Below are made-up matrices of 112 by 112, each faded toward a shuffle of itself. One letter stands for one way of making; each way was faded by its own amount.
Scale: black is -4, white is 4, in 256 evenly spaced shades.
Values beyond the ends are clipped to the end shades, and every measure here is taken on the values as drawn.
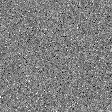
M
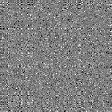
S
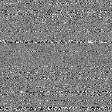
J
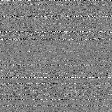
J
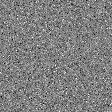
M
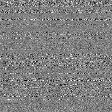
J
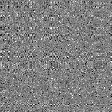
S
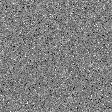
M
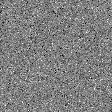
M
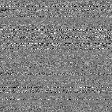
J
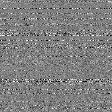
J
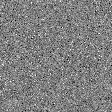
M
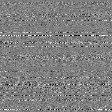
J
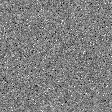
M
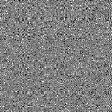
S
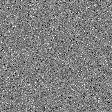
M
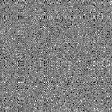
S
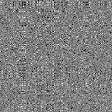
S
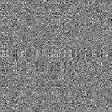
S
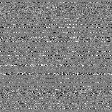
J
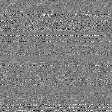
J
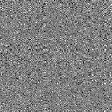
S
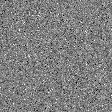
M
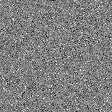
M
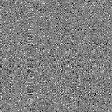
S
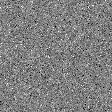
M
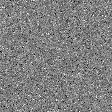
M
